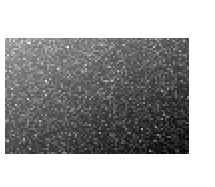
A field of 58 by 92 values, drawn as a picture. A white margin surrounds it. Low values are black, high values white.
Ninth with the highest average: top left. Ninth with the lowest average: bottom right. Slope: up to the top left. Grain: fine.
